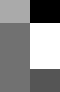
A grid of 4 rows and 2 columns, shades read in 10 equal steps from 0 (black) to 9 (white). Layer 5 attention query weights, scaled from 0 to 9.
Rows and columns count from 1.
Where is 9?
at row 2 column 2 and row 3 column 2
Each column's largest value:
6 9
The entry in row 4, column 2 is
3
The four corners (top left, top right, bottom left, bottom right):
6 0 4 3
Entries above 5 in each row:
1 1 1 0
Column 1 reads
6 4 4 4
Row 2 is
4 9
